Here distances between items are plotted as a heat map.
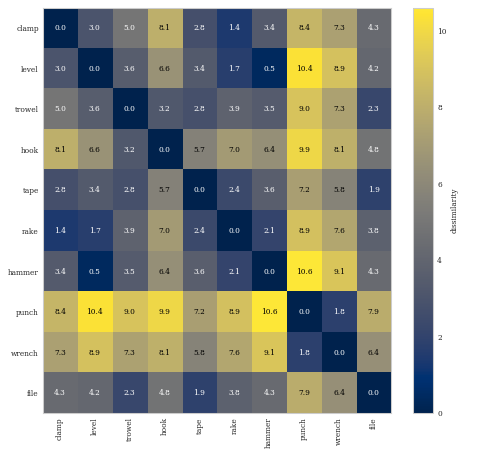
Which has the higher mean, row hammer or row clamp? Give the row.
clamp
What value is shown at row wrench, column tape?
5.8
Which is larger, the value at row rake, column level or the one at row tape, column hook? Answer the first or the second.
the second
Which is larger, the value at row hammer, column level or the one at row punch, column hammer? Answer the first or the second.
the second
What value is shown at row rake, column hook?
7.0
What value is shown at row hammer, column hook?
6.4
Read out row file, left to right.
4.3 4.2 2.3 4.8 1.9 3.8 4.3 7.9 6.4 0.0
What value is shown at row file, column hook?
4.8
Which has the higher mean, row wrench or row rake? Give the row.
wrench
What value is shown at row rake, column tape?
2.4
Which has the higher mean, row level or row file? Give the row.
level
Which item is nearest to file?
tape
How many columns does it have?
10
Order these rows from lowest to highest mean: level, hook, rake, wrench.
rake, level, hook, wrench
